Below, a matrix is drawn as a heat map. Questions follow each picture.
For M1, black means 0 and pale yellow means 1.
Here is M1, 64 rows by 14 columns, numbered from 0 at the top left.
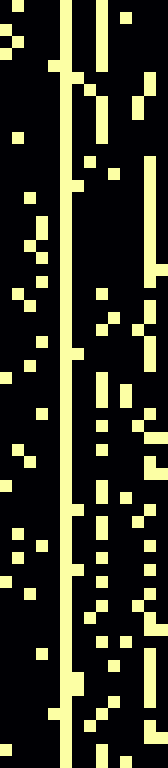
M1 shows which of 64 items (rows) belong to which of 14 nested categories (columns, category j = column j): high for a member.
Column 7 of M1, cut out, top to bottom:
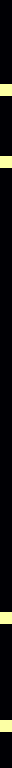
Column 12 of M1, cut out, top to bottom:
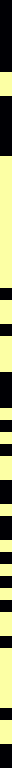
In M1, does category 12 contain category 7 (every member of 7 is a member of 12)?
yes
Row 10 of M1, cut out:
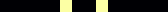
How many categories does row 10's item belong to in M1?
2
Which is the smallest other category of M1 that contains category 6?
12
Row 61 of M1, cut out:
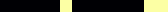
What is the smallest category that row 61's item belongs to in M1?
13
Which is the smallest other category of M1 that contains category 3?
12
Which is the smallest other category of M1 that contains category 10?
8
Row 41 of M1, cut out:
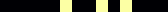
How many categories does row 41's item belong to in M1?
3
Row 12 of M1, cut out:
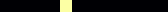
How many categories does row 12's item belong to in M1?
1
